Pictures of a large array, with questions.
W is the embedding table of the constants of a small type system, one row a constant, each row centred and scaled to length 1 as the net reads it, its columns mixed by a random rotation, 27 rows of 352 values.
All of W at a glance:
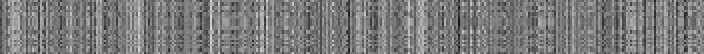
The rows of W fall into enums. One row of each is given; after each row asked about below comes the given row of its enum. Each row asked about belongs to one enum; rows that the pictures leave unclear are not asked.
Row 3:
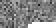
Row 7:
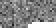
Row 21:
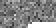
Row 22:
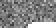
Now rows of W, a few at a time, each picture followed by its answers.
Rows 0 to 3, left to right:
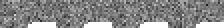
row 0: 21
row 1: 22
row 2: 22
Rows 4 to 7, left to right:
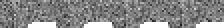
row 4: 3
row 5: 22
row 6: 7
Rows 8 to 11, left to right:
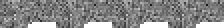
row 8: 21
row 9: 3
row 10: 3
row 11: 3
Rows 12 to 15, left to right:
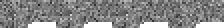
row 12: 3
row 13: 21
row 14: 21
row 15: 22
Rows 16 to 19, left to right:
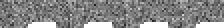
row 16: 22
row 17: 3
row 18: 7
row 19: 21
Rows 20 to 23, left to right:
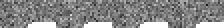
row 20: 22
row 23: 3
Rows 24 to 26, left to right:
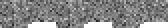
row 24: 7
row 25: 7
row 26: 22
